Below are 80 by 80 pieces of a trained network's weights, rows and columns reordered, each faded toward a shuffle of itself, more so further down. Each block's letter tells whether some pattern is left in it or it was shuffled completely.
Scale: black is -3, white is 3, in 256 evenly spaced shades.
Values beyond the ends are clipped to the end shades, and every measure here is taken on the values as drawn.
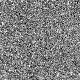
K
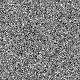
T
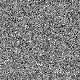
K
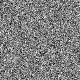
K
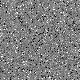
T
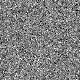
K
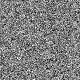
T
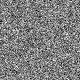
T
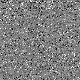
K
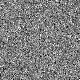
T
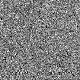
K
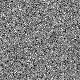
T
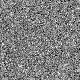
T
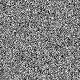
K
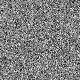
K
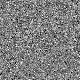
T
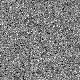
T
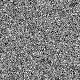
T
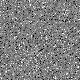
T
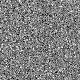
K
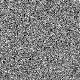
K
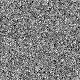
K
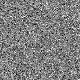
K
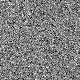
T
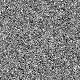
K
